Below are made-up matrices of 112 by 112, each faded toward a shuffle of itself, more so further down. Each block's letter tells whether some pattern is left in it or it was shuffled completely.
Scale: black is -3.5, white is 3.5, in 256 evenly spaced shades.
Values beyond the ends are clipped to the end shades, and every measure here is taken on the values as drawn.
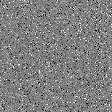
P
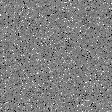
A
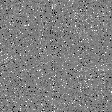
P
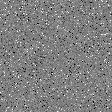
A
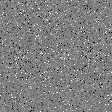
A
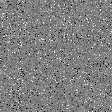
P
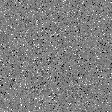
P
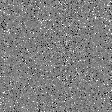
P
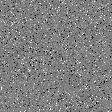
A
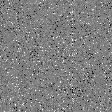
P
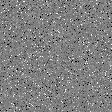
A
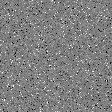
A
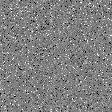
P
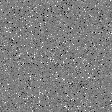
A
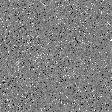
P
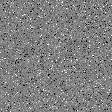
P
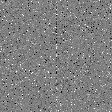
P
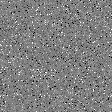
A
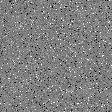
A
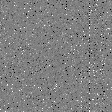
P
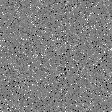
P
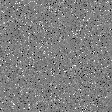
P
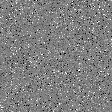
P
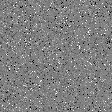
P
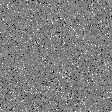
A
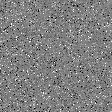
P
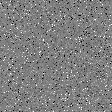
A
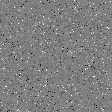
A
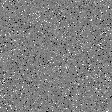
A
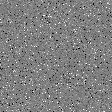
A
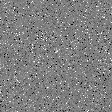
P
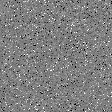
A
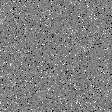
P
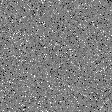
A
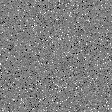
P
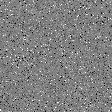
A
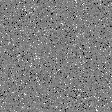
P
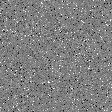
A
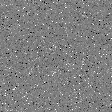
A
